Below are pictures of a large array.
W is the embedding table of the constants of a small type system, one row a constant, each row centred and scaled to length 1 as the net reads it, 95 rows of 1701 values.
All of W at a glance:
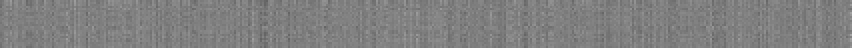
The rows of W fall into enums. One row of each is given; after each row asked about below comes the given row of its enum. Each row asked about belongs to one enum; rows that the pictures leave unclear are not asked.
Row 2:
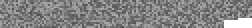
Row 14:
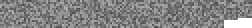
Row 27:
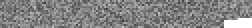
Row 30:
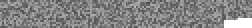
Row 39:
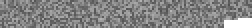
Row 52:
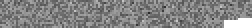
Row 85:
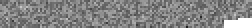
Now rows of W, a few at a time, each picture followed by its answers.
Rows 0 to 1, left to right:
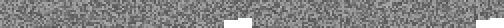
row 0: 2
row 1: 30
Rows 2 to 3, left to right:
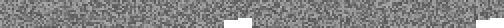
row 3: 30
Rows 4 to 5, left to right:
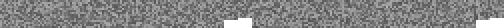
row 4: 2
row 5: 30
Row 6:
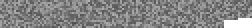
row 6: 2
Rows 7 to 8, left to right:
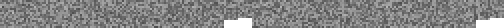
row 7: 14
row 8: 30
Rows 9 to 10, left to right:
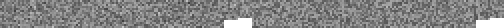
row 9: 27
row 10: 30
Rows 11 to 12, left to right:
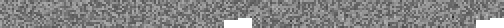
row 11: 2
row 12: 85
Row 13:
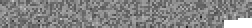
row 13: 85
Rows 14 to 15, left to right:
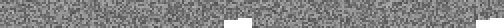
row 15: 30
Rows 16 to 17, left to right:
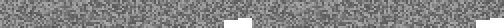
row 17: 2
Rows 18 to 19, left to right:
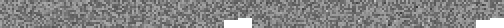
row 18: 2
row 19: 52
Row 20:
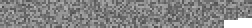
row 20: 14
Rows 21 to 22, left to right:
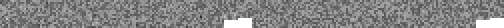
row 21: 85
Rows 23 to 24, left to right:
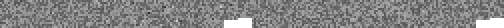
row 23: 52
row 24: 39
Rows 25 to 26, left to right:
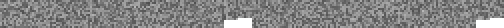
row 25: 30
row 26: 39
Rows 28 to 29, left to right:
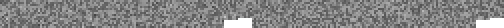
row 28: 85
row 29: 39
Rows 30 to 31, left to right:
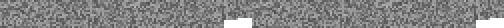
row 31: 30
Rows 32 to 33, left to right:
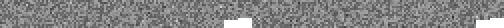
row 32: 52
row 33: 85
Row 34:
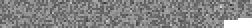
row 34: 52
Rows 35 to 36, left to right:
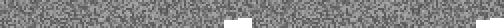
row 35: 39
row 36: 39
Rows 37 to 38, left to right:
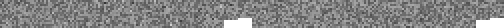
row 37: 52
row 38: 14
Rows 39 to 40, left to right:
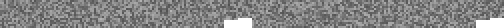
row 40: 2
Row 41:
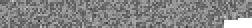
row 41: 85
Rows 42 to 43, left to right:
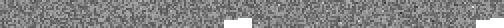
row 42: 39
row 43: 52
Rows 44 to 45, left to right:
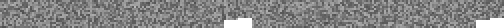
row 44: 30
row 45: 2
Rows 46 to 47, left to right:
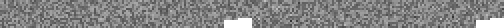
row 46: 39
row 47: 85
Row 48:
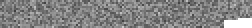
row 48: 27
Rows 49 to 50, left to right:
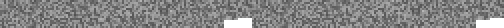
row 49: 39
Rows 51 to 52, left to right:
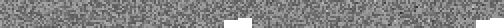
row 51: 2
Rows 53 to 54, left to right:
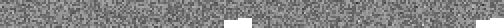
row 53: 14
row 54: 52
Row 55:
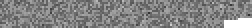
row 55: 52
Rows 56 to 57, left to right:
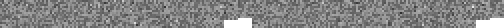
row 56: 52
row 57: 52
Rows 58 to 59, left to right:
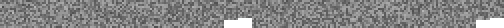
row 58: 14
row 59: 39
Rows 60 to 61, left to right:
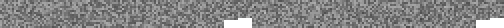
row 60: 2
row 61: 14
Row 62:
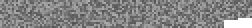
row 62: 2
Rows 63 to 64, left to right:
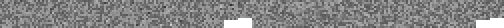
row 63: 52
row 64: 2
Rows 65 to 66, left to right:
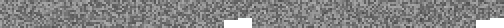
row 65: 2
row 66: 14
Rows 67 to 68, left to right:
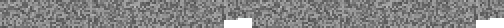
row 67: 30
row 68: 30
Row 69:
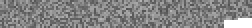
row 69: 39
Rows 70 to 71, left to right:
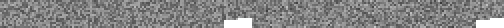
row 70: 30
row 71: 27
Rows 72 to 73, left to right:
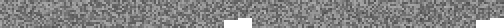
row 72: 2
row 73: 14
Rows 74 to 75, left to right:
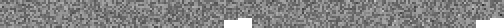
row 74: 14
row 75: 52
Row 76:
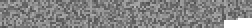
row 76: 30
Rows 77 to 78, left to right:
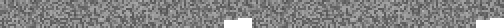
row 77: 39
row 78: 39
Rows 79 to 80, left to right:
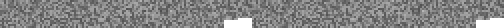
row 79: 39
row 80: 39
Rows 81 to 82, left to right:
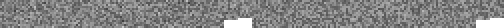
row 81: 27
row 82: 39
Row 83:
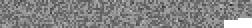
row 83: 52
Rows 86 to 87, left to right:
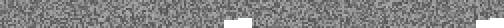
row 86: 39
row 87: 30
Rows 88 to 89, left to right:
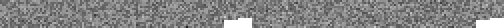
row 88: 85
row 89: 27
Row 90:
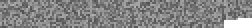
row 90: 30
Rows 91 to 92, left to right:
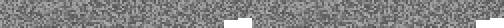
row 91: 2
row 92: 2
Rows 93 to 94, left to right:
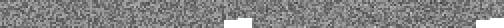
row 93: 30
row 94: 27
